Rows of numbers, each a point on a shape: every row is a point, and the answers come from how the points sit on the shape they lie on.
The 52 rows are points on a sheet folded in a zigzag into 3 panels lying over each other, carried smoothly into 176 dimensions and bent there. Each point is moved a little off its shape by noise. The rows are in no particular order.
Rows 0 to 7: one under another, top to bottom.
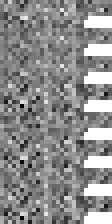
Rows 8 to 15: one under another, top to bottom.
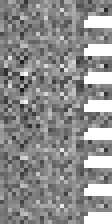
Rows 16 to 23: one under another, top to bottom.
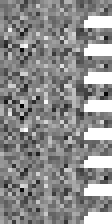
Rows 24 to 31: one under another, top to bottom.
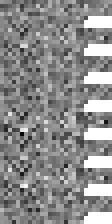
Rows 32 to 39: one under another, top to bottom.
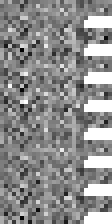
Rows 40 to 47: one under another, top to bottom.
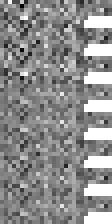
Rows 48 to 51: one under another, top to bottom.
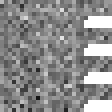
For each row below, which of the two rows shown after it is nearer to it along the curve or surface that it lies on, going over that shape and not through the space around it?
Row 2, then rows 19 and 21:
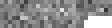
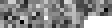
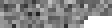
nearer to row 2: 19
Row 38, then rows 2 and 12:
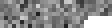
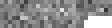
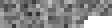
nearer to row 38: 12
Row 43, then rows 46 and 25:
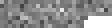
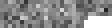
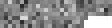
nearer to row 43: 46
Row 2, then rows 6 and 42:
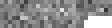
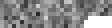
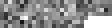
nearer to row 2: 42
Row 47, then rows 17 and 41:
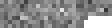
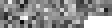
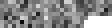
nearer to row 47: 17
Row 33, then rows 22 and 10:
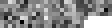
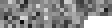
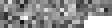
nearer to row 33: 22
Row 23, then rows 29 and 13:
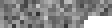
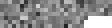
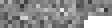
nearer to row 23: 29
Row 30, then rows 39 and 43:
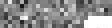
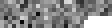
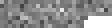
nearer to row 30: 43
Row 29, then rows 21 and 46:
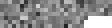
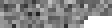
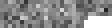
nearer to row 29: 21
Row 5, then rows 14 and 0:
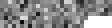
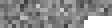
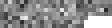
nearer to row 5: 14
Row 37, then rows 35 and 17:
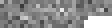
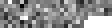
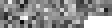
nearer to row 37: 17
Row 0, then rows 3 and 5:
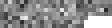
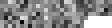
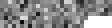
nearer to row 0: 3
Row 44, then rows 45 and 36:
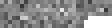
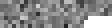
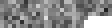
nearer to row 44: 36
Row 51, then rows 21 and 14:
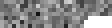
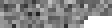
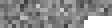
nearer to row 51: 21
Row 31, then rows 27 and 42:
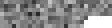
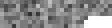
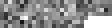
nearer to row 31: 27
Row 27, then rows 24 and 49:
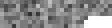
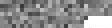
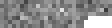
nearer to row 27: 24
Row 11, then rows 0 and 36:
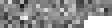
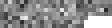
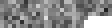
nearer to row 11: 0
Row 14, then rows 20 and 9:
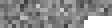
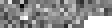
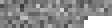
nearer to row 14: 9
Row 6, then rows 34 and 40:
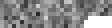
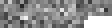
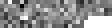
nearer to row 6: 34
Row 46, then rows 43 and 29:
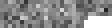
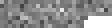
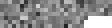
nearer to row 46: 43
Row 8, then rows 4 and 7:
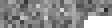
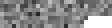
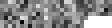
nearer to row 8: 7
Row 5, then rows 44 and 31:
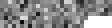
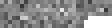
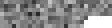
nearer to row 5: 31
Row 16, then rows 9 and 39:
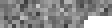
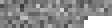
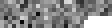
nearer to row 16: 9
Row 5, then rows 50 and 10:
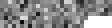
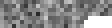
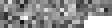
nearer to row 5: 50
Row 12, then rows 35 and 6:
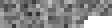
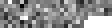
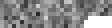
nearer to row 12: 6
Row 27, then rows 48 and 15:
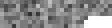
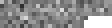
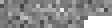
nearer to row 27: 48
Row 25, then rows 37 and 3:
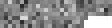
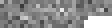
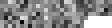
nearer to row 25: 3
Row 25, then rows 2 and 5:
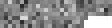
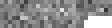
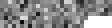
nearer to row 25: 2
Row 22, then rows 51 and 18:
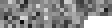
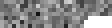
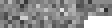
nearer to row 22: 18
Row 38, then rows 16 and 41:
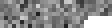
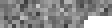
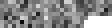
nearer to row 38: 16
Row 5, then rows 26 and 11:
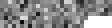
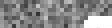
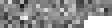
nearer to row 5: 26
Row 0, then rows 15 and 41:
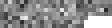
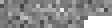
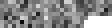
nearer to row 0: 15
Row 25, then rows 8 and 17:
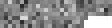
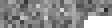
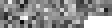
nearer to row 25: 17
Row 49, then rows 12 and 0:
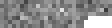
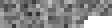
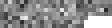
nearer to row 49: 0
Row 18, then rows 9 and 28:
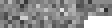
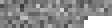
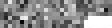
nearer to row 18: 28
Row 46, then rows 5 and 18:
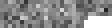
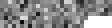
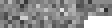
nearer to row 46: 18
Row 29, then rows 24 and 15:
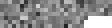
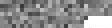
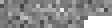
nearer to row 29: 24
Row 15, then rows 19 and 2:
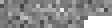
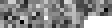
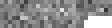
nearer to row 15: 2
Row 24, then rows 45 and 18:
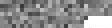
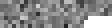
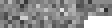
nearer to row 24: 45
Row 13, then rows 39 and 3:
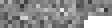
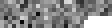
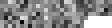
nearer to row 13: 3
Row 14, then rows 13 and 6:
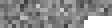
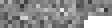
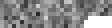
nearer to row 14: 6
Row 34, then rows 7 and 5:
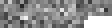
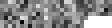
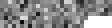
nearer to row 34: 7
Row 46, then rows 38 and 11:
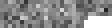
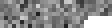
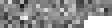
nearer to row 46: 11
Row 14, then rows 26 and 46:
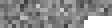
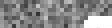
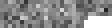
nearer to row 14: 26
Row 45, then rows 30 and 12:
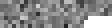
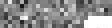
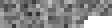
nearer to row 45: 12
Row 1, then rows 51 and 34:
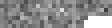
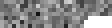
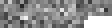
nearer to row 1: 34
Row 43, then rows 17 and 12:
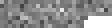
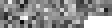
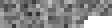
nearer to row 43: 17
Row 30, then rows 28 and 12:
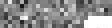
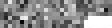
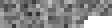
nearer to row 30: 28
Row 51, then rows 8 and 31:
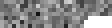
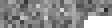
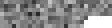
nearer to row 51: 31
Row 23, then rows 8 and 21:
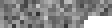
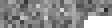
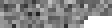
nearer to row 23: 21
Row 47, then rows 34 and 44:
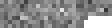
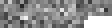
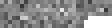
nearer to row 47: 44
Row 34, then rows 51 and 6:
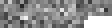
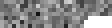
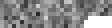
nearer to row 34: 6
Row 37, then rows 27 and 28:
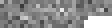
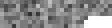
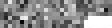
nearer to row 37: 28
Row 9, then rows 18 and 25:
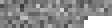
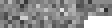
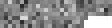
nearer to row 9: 25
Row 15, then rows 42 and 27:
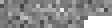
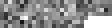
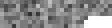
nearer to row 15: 42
